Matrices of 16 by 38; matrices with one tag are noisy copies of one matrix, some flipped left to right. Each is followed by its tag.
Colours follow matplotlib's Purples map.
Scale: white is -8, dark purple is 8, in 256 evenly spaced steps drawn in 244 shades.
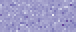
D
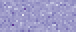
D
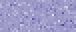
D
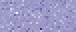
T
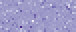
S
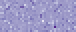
S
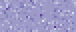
S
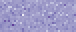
D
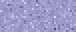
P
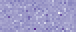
T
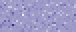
D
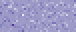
D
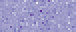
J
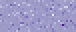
D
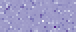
S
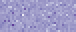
D
